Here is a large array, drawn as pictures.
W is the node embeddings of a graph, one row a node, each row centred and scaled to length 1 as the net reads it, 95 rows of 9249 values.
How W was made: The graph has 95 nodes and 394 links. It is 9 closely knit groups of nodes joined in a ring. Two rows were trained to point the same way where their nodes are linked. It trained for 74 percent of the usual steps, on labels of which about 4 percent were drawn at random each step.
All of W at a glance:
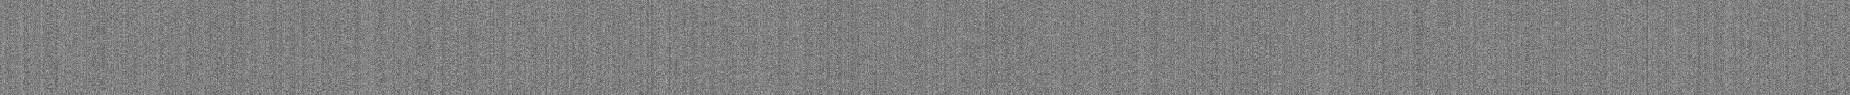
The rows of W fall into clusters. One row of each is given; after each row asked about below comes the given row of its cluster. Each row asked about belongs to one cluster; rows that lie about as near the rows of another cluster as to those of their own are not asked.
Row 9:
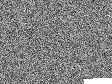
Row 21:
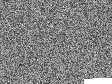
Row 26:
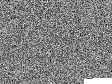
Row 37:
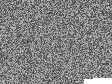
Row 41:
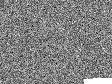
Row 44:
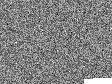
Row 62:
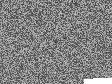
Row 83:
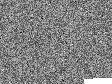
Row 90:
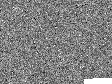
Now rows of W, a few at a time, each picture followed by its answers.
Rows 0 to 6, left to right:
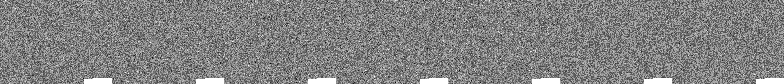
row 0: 90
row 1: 62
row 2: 37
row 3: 41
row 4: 90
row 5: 83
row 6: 21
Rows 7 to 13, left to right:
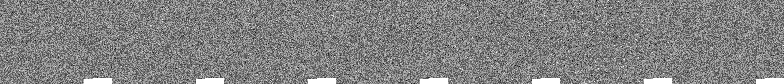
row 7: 41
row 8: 44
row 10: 26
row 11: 90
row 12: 26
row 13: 21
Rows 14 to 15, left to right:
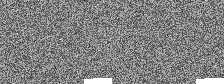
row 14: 44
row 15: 90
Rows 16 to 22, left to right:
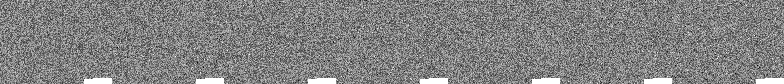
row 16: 37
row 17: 83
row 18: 26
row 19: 90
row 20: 44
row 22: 41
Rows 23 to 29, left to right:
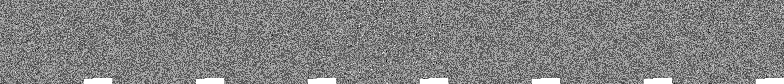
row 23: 41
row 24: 21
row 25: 41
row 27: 90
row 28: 62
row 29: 62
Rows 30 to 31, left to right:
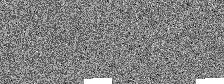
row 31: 62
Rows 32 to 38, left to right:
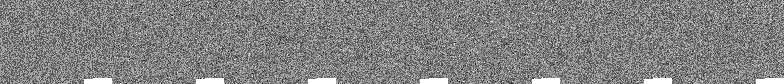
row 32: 21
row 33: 83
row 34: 26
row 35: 41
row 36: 62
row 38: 26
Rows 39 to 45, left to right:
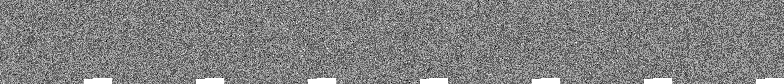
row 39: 37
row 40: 9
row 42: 44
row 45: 83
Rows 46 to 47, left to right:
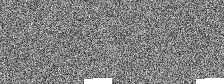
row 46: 44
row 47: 21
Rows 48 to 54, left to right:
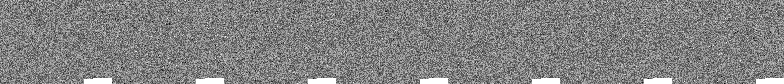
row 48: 62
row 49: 26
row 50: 90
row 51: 21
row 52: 83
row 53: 26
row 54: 44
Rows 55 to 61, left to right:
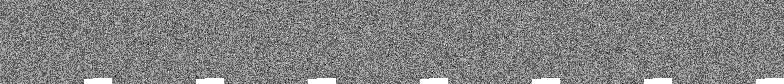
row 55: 21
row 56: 21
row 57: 90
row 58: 62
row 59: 83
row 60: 83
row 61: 37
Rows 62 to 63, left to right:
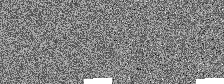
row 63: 37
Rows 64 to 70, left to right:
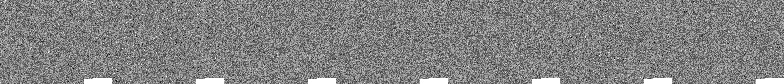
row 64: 90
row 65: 26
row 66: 83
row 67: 26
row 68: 37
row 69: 26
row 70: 41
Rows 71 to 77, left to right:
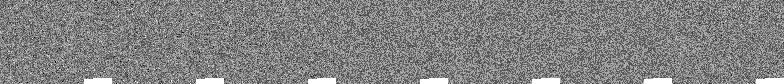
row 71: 83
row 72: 83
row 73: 9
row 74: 9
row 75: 37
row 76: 41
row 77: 62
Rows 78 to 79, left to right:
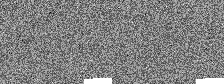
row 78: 37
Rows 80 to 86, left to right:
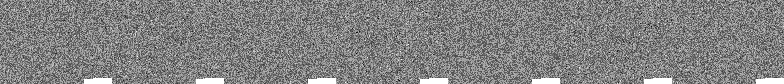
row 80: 44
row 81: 26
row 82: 44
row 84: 83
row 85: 26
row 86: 41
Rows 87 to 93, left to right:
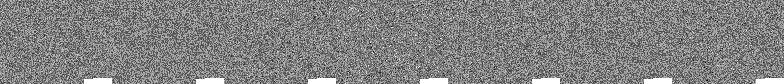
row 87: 44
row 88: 21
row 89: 83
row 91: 9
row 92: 9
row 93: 41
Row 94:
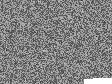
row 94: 9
